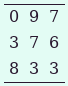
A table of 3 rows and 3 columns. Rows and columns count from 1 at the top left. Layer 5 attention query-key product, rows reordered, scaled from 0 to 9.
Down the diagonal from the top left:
0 7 3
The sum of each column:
11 19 16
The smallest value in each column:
0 3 3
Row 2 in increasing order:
3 6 7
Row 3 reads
8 3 3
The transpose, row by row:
0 3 8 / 9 7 3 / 7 6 3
